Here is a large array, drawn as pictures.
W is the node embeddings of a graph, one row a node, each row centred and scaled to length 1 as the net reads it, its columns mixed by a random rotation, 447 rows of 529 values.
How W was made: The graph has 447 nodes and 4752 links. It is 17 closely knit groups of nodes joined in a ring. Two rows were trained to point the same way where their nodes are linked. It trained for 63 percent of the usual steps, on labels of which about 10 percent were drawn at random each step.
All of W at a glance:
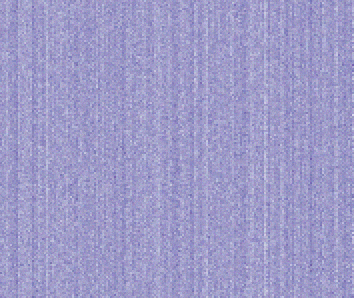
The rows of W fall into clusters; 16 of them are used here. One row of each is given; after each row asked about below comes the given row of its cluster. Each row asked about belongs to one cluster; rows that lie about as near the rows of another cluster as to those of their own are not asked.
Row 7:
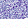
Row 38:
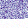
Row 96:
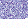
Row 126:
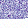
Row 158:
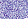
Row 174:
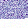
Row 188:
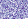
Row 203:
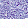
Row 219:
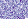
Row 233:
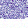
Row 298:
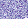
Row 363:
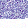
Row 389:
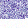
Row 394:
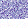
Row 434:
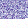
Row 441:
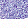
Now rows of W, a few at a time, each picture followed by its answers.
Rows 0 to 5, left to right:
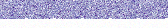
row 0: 219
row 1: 188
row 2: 394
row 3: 363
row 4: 38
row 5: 7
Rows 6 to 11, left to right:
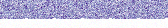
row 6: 126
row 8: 203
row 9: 363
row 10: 38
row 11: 203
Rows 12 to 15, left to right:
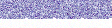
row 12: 233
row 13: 298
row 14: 363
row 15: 174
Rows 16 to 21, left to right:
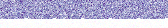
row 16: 38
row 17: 174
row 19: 441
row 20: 7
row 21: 363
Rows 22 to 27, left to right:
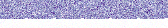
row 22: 203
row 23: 233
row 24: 126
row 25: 7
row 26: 389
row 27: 38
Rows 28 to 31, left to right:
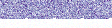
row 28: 96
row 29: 233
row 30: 96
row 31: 203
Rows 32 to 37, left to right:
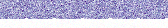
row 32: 7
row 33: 441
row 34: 38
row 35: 363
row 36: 363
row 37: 7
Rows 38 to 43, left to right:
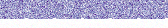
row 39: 441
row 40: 188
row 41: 38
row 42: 7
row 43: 219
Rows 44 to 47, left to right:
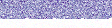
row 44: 96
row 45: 219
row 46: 96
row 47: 174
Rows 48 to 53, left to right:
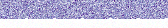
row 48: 96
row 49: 394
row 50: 7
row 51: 203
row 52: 441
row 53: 441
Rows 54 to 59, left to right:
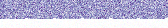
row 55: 96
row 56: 233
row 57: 363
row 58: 441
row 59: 174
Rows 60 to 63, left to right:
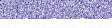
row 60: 434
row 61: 126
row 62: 441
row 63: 219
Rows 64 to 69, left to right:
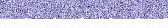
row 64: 363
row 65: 96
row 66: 298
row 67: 434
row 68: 158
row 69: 158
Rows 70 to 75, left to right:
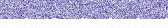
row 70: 174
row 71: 188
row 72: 96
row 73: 233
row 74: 394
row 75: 7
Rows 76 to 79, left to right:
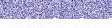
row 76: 96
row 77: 174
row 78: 158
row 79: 233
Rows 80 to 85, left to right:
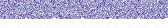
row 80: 389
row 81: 233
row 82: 233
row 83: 7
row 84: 394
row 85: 394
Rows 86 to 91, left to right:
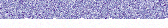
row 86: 38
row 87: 389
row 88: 298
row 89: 188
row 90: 203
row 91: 7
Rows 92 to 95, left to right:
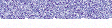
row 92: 219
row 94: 233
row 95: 158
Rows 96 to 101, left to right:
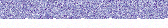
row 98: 126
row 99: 298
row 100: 389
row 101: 441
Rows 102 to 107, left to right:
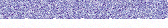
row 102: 174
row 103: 96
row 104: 38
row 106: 7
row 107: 96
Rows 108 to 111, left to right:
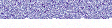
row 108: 203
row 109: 441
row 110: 233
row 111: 219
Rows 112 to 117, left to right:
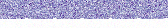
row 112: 188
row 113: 233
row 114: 158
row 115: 394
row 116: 188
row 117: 158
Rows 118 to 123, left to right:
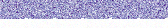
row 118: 441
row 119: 233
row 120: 96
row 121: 233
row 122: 434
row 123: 7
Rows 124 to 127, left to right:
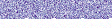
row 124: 441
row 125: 158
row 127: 219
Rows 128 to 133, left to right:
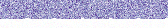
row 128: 126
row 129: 158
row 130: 219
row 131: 363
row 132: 158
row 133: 96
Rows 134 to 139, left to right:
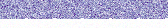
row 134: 434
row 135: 38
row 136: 158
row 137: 203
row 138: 174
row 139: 96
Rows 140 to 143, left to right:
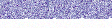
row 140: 203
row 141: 7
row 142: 298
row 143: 363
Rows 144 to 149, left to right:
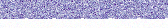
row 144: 38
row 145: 441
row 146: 126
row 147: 38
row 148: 233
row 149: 219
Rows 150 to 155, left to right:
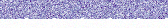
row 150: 394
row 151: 441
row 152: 233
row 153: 298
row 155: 219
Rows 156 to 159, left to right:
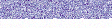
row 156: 7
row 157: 434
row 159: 434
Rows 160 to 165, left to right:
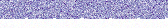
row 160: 394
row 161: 126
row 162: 298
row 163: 96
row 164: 233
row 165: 219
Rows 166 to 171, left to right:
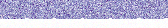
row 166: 188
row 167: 158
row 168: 203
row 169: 203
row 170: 174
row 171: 158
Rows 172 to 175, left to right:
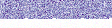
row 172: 158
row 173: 441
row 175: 389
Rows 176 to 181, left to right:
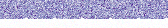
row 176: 298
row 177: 394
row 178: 363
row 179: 203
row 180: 7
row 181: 158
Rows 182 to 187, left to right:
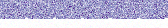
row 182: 389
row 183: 389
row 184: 389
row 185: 38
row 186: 96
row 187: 441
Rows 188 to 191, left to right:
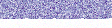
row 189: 203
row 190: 126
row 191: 38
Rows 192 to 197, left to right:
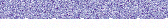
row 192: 363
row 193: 441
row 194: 38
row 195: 434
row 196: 158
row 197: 203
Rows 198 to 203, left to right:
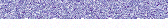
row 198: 38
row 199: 233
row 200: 219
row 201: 203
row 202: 7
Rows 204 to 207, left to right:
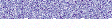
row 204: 38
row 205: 126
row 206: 394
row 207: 441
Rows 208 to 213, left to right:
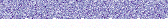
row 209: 389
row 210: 96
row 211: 394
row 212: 394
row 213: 394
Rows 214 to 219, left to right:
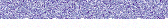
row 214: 233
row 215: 441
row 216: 96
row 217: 394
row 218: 233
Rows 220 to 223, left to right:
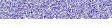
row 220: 188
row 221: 434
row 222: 363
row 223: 158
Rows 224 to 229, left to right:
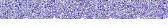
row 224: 158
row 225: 298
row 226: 219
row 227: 174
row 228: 233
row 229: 188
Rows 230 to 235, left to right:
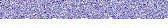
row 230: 126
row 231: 441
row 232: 363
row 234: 219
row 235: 441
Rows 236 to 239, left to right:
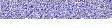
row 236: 203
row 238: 363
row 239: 298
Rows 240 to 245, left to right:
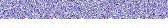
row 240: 394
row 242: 188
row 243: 394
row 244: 96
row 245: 389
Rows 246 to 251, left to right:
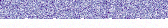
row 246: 434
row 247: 389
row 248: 394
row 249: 38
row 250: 126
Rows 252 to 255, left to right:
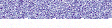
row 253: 174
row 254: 7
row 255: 38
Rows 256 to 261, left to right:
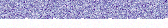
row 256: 389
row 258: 174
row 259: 38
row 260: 434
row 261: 298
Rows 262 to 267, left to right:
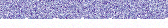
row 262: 233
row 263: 203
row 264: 233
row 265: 38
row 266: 434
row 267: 203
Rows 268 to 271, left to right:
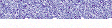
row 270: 219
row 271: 158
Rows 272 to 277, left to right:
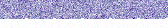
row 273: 363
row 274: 434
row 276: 188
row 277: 394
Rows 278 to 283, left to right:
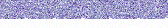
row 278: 188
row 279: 174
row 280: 7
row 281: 219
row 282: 188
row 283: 298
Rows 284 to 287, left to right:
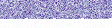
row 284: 394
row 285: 188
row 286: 126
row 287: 38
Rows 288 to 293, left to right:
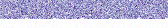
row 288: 233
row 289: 389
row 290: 188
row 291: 203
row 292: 394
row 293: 96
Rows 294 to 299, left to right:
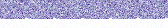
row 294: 219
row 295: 219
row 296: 203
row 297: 96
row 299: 298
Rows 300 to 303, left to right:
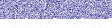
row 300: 434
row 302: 363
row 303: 188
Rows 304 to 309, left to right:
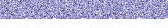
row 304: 203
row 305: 434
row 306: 203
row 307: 389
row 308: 174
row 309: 363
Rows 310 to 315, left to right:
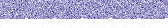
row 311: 394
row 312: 219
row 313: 233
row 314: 219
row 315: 219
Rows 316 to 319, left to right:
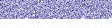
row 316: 434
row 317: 203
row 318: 394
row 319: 434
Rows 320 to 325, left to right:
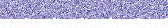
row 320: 203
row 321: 298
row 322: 38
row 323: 394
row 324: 126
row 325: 174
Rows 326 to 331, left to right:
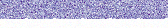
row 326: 96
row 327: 434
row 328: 389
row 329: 188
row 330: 394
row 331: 174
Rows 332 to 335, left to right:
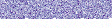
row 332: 219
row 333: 203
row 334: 38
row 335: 389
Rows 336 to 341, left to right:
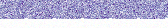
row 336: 38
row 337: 174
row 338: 363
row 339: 38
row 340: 233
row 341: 434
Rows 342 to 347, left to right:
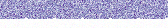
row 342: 298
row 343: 394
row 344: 389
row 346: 7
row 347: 188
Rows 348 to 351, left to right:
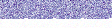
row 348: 441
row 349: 363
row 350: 174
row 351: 188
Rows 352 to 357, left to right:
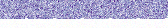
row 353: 126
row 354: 441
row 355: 298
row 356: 441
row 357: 96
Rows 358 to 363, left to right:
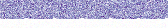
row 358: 158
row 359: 219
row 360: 158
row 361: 363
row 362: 219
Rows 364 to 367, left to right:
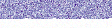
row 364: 126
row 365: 233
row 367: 7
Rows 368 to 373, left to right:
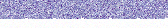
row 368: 126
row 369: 38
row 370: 188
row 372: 363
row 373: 394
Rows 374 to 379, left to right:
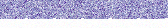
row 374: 298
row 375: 174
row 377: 174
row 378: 7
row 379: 38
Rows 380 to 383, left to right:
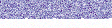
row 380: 389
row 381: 434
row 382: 389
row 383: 38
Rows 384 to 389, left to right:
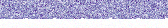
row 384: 126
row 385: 203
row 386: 219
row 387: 233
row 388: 441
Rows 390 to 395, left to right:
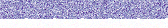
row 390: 38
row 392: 96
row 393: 38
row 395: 7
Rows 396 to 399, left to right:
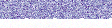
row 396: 363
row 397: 363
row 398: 158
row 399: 434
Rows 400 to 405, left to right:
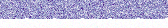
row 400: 188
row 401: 219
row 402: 203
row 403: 158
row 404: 233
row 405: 233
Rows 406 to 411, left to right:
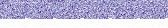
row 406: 363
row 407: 219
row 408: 441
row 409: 394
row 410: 174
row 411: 394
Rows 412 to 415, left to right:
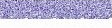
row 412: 158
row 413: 126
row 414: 174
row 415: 203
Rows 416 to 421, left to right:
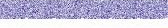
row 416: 188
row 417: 38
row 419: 394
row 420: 188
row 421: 233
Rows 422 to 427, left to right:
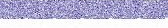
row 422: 188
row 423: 38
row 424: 441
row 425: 96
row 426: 96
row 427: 219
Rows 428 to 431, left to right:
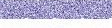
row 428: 174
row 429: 203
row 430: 233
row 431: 96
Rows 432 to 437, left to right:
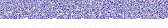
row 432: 233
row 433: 441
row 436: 158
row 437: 441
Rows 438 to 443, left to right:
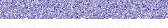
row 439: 7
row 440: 298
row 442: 434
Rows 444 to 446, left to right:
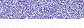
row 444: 96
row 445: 363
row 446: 96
